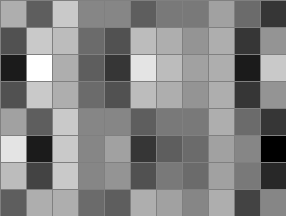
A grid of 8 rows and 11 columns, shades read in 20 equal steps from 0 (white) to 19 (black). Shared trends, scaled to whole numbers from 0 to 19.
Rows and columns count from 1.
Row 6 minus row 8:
-10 11 -2 -2 -5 9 5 2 1 -5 10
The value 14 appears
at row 7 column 2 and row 8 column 10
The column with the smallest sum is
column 3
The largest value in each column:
17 17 6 12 15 15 12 11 7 17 19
